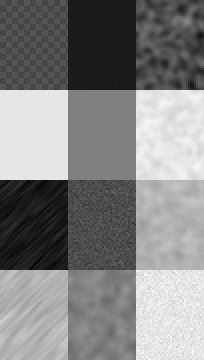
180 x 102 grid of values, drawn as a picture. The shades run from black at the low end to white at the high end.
It is made of 4 by 3 panels. Panel 1,1: low, checkered, faint in contrast. Panel 1,2: very low, flat. Panel 1,3: low, blotchy. Panel 2,1: very high, flat. Panel 2,2: middling, flat. Panel 2,3: very high, blotchy, faint in contrast. Panel 3,1: very low, slanting up to the right, faint in contrast. Panel 3,2: low, fine-grained, faint in contrast. Panel 3,3: high, blotchy, faint in contrast. Panel 4,1: high, slanting up to the right, faint in contrast. Panel 4,2: middling, blotchy, faint in contrast. Panel 4,3: very high, fine-grained, faint in contrast.
